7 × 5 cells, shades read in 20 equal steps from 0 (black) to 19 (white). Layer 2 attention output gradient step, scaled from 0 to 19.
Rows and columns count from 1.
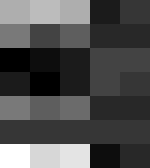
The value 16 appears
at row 7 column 2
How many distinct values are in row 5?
4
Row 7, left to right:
19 16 17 1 3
